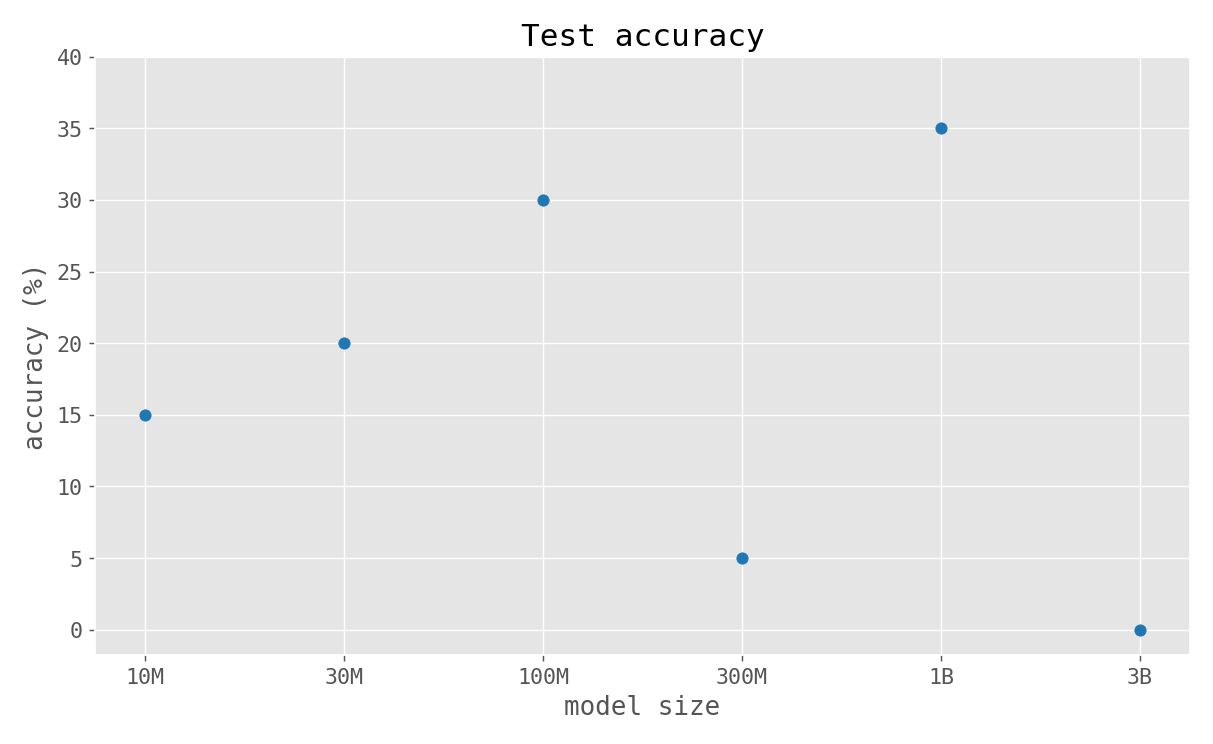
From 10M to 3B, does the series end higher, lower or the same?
lower
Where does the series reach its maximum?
1B
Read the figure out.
Title: Test accuracy
x-axis: model size, ticks 10M 30M 100M 300M 1B 3B
y-axis: accuracy (%), ticks 0 5 10 15 20 25 30 35 40
Values:
15 20 30 5 35 0
